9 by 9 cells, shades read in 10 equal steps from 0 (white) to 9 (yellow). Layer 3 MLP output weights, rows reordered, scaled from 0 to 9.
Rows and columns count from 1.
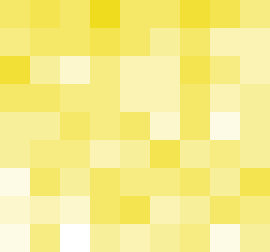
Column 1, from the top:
6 5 8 6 4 4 1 2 1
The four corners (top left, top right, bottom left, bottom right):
6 5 1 4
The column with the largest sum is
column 7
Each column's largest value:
8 7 6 9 7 7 8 7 7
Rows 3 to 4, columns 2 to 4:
4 2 5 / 6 5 5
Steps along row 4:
same down same down same up down up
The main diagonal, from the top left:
6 6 2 5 6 7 6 6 4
